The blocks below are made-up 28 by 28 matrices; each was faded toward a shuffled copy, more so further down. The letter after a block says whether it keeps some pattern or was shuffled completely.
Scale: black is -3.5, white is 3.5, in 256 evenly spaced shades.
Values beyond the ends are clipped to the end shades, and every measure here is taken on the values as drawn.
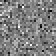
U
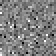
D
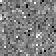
U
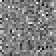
D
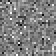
U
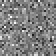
D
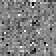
D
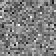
D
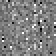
D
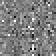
D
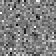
D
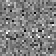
D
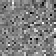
D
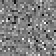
U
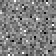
U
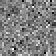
U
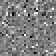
D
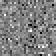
D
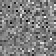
D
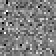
D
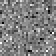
U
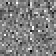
D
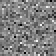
U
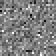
U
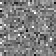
D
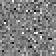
D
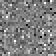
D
